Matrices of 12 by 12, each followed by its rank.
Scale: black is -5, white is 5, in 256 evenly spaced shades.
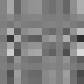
one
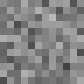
full rank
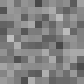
full rank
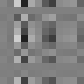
one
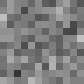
full rank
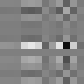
one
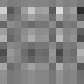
one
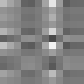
one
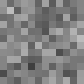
full rank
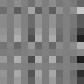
one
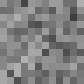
full rank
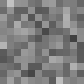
full rank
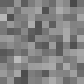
full rank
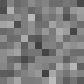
full rank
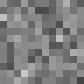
full rank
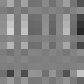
one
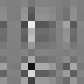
one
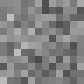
full rank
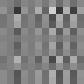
one
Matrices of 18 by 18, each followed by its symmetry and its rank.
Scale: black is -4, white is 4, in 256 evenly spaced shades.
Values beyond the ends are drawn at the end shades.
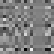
neither, rank two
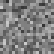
antisymmetric, full rank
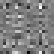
neither, rank three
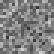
symmetric, full rank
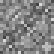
symmetric, full rank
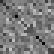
symmetric, full rank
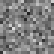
antisymmetric, full rank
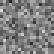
antisymmetric, full rank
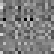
neither, rank three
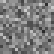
neither, full rank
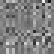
neither, rank three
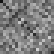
symmetric, full rank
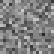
neither, full rank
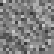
antisymmetric, full rank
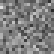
neither, full rank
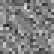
antisymmetric, full rank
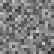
symmetric, full rank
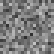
neither, full rank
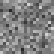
neither, full rank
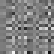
neither, rank two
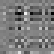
neither, rank two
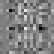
neither, rank three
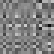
neither, rank two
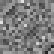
symmetric, full rank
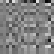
neither, rank two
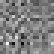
neither, rank three
